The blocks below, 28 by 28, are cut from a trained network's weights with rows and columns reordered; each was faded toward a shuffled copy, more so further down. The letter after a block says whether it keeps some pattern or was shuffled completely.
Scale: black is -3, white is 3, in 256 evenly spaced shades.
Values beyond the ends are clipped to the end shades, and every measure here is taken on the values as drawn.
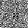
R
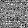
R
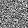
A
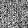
R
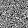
A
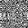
R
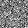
A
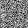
A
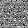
R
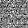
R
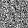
A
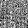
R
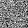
A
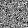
A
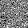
A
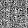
R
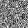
R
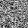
R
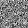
A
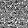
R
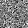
A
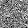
A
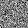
A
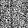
R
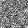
A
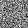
A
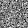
A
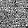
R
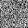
R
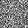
R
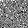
A
